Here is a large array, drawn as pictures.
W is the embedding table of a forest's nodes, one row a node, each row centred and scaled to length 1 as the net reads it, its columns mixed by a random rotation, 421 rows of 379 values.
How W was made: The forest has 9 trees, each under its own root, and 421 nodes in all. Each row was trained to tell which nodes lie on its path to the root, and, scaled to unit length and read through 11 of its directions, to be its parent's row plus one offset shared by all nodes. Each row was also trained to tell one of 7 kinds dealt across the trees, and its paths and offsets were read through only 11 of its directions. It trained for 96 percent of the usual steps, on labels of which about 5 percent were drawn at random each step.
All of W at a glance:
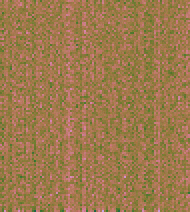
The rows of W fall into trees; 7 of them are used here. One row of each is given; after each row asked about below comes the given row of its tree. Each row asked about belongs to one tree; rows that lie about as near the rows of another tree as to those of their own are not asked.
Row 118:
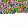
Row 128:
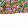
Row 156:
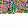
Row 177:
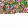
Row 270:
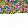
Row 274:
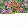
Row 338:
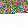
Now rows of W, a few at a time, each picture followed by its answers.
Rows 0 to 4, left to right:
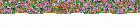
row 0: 270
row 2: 156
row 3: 270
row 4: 128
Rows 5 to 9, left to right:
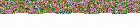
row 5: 128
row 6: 156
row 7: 118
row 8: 270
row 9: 274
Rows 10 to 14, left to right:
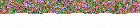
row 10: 274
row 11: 156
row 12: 270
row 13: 270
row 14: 118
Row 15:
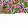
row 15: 156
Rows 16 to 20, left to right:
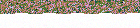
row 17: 274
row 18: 274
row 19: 338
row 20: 274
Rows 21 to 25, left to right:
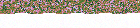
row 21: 156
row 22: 118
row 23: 128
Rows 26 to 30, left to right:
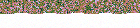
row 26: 118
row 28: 128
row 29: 274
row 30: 156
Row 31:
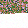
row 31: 156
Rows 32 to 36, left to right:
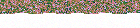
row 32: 274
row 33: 118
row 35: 128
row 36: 270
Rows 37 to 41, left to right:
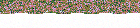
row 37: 128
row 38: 338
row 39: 274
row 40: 128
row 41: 118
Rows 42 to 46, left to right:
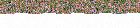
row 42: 118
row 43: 118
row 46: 118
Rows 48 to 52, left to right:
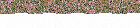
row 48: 156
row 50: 156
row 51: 128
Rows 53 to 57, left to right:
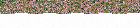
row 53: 128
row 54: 274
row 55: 128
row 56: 128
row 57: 274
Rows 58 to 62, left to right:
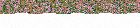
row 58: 270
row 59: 118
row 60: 270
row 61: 270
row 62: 270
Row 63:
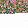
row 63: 274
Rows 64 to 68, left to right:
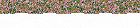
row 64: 270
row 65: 156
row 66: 156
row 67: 270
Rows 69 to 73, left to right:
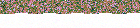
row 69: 128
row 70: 156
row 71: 128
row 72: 156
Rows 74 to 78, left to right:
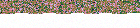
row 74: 274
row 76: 338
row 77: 156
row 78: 338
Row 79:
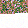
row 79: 274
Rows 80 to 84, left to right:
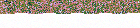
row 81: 274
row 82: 274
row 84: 118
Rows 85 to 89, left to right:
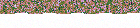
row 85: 270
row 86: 270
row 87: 156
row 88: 128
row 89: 128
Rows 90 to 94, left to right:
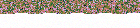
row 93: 118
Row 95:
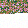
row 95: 270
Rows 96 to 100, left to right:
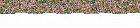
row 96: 118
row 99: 118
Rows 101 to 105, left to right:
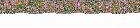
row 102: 118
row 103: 156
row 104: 270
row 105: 128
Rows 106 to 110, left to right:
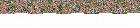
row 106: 274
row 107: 274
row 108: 128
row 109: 118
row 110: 118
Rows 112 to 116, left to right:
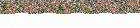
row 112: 128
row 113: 118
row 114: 274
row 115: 156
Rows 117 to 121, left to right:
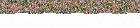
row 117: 338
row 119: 156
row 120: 128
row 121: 156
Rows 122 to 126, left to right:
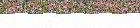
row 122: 128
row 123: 274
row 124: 270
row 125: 274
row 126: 274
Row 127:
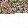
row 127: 274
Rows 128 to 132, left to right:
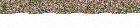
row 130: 156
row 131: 156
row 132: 274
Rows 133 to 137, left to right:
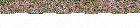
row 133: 118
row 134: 118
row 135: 118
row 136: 118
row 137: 270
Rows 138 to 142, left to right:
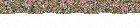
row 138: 274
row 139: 270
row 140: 274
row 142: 156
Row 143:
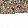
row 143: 338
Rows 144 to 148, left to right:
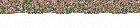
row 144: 128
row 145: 274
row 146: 118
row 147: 270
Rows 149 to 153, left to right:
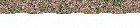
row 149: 270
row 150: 274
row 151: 270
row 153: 118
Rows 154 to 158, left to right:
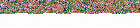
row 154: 270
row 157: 274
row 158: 118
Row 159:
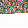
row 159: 128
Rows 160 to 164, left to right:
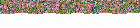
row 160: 156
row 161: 156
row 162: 270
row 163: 156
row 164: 128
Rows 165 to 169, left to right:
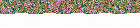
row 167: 338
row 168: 128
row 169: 118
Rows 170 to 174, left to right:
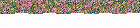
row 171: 338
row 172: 128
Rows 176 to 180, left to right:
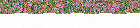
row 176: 118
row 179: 156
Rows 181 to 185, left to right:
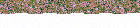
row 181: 156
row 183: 118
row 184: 274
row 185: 118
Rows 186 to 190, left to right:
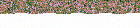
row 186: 156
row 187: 274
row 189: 118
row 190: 118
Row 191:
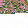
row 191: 338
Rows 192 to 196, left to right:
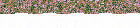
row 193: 270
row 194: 128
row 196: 274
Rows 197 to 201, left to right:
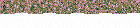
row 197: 118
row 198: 270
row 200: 338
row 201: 156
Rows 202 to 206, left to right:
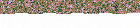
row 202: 156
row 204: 338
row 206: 128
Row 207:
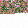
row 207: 274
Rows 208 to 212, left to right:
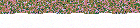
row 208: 118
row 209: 270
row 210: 338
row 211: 338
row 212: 128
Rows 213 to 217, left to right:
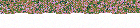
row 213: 338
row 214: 118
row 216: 270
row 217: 156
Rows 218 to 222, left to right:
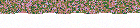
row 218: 156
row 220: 274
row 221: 128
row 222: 338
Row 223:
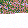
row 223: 274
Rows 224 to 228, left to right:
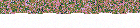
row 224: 274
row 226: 338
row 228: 128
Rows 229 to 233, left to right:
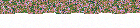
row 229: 270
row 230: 338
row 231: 274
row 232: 270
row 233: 118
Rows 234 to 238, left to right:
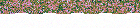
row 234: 274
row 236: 274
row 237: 270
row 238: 118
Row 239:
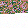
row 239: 156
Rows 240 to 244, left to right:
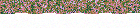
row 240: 118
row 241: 118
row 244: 274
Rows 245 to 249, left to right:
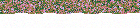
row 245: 274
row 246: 177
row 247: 274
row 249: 118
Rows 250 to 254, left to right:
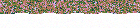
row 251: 118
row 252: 274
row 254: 270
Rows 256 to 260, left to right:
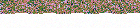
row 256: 270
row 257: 270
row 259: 156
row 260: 156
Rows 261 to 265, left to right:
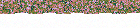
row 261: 156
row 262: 270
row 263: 270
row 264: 156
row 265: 274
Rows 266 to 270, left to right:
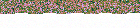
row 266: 338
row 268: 274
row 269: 270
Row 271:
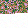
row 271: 118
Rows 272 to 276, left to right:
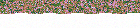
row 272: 128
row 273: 338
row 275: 118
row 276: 156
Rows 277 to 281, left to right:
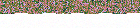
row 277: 118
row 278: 118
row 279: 156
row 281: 118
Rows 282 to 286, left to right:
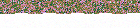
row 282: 274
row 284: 270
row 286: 156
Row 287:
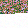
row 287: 274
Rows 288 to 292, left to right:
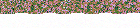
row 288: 338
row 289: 270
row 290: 128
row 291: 270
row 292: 270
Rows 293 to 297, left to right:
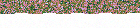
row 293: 118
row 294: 274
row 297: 338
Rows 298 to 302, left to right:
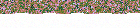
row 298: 128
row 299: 274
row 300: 156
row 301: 274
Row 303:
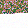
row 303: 274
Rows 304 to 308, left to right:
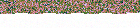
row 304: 270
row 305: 274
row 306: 270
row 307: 270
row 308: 128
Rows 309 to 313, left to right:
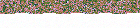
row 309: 270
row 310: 338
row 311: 274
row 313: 128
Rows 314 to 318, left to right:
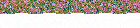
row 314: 156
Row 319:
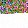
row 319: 118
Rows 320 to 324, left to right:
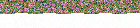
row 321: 270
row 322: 274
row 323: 128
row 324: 338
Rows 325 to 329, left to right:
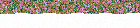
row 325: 177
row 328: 156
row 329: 118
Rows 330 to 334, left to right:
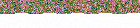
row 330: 156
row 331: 128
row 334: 270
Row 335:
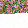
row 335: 270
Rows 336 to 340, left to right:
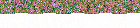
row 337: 274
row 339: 118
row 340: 274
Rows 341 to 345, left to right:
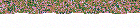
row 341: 270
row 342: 128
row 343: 118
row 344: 270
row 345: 118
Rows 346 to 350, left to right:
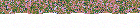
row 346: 274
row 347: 156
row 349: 274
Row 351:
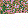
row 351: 118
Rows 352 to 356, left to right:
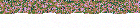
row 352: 270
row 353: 270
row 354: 270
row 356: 118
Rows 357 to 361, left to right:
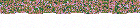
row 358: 156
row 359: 274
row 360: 128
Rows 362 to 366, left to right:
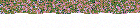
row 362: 338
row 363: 118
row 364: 274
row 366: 128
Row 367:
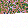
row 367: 128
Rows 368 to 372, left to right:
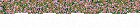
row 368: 128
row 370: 270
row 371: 270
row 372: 270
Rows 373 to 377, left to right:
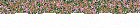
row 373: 338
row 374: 118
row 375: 270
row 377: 270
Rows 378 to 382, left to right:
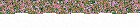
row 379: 270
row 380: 156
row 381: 118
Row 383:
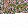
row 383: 156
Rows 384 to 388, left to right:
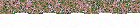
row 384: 270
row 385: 338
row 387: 177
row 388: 156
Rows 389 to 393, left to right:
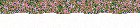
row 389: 274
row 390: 118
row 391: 118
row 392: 118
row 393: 274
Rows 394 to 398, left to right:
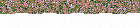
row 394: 274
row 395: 118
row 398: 118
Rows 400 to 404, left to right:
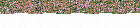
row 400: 128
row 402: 274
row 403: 156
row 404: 270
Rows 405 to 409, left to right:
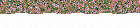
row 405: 128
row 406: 118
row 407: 156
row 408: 338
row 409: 270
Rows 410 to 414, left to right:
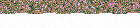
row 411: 128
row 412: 156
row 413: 270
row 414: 118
